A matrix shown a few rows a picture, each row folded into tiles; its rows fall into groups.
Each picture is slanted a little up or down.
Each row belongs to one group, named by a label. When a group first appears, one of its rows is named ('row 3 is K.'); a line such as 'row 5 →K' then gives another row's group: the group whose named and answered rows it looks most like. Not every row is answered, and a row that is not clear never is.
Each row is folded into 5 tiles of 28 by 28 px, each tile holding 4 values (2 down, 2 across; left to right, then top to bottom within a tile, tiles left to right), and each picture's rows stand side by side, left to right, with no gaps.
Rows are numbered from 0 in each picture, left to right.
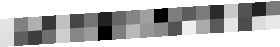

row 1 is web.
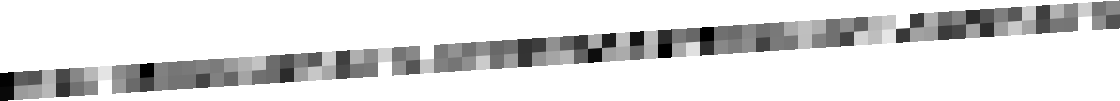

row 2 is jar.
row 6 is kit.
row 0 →jar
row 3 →web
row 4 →web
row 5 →jar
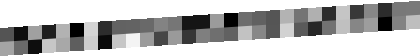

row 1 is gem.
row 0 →web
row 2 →web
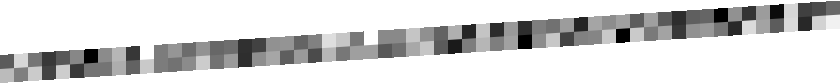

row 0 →gem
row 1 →web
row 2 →kit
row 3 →web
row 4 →kit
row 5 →web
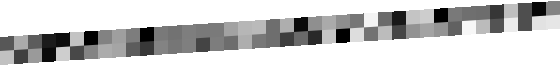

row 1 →jar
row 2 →kit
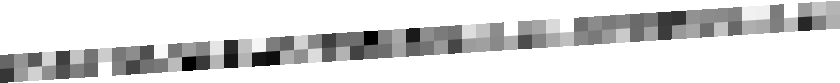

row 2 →gem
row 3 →kit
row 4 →web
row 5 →kit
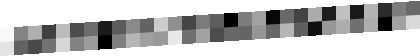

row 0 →web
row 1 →gem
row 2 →web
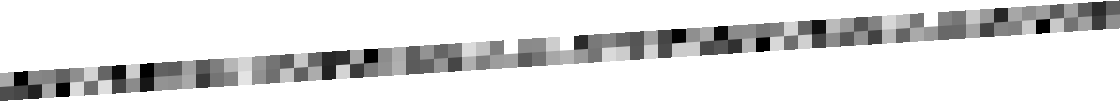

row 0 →kit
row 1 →jar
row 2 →gem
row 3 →kit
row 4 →web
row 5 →kit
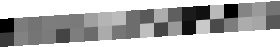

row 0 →jar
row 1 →gem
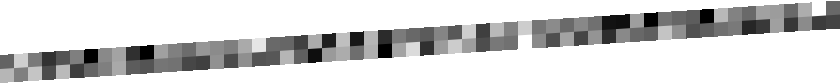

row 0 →gem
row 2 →web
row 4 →gem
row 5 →jar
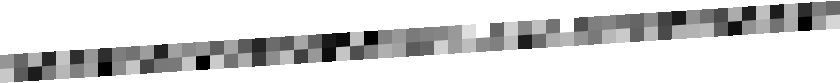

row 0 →web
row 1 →kit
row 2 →gem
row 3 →kit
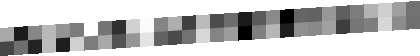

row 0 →kit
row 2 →jar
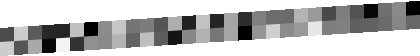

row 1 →web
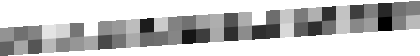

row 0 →kit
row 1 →jar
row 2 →web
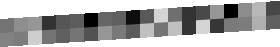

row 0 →gem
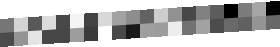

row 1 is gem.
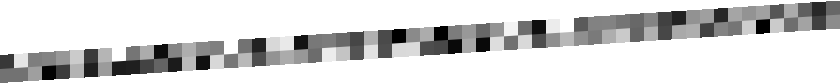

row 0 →jar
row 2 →web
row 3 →kit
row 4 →web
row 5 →kit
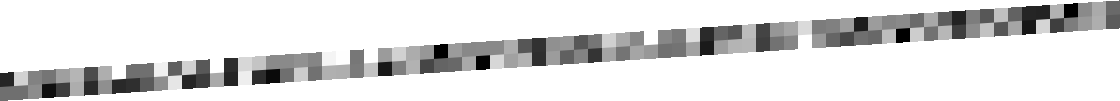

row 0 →jar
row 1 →jar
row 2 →kit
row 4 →kit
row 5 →jar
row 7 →gem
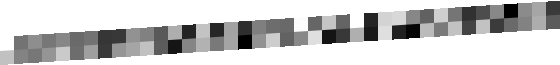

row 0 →web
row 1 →web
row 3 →gem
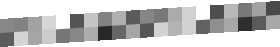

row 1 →kit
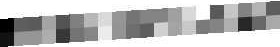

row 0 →jar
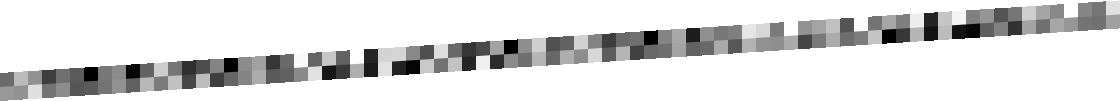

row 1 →gem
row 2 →jar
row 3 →gem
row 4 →gem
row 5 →kit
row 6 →jar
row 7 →kit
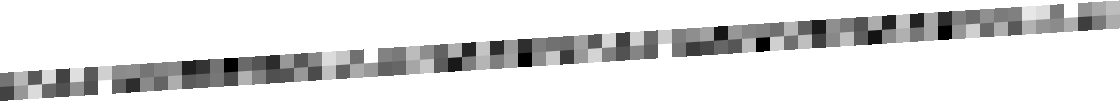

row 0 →jar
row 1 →gem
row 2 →kit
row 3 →web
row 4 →jar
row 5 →kit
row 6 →web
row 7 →kit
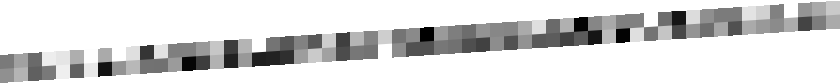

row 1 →jar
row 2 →jar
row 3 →jar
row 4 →kit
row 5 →kit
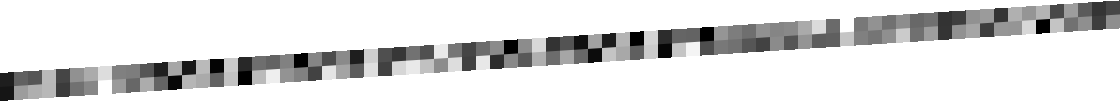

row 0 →jar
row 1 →web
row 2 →web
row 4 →web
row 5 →jar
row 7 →kit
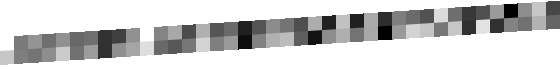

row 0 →web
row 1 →web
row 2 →web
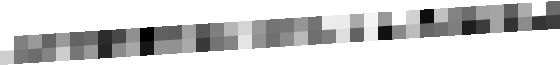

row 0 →web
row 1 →jar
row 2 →kit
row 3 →jar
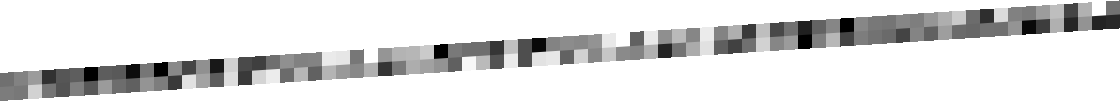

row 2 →kit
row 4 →kit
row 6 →jar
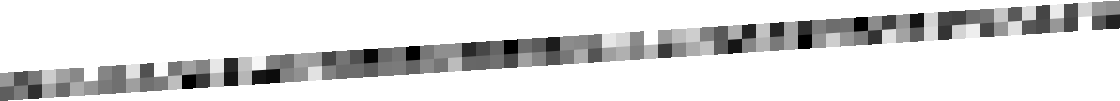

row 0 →kit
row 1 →jar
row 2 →gem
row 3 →gem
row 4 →kit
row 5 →web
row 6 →web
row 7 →jar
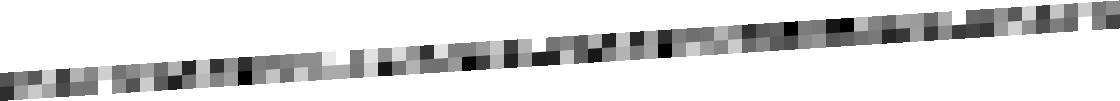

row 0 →jar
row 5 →gem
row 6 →jar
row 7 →jar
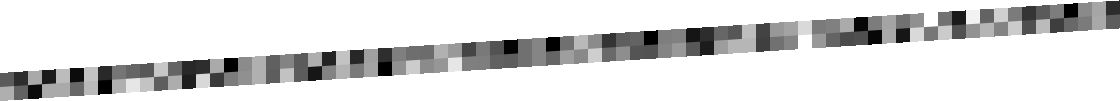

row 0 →web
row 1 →gem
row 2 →web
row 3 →gem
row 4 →gem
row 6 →kit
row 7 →gem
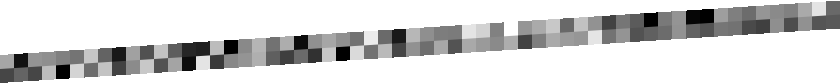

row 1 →gem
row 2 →kit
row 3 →kit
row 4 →gem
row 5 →jar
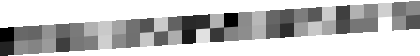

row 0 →jar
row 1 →gem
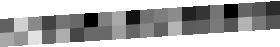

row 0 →gem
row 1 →gem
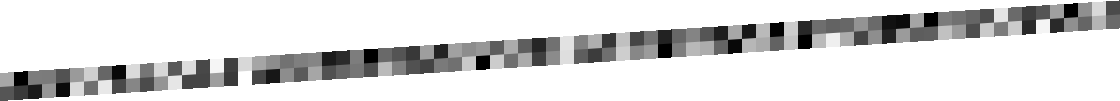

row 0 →kit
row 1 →jar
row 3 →kit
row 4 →web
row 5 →web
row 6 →gem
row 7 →gem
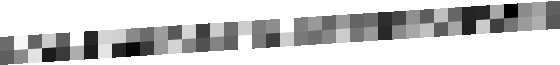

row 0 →jar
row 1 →jar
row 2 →web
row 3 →gem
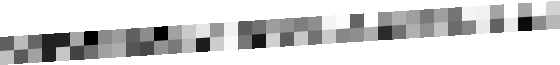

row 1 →kit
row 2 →kit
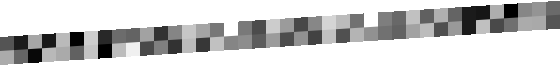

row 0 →web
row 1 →kit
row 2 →kit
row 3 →gem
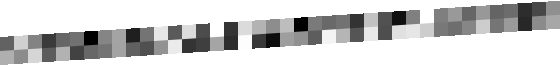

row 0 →gem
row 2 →web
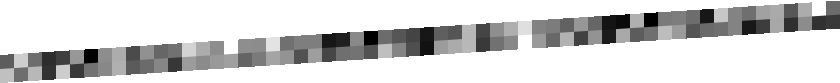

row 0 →gem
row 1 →kit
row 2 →gem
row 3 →jar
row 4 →gem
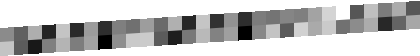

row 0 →web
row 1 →web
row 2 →kit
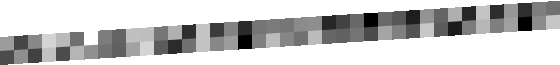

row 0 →kit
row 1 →web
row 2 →gem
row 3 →web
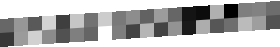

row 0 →jar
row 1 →gem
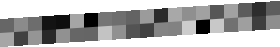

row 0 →gem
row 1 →kit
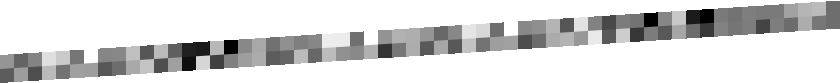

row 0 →kit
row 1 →gem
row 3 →kit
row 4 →gem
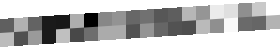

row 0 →gem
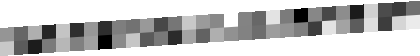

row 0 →web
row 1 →kit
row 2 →web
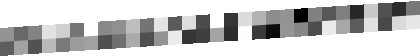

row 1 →jar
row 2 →web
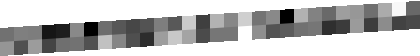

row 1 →jar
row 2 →jar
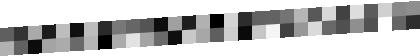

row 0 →web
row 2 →jar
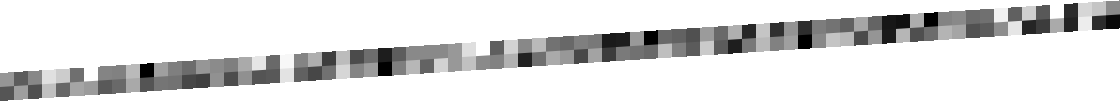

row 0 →kit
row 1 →jar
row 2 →web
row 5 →web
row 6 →gem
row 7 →jar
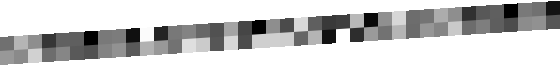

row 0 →gem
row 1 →web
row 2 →gem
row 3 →gem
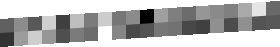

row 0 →jar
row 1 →jar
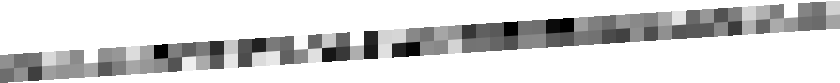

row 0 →kit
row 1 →web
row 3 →gem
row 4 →jar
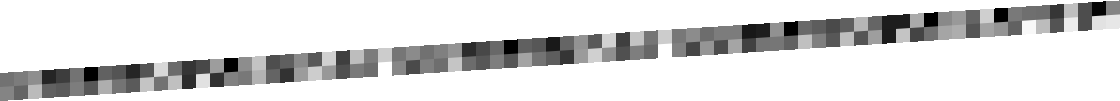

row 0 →gem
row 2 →jar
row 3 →gem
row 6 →gem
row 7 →web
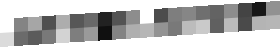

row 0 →web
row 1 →web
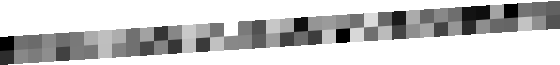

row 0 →jar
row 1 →kit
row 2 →kit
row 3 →gem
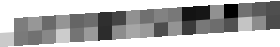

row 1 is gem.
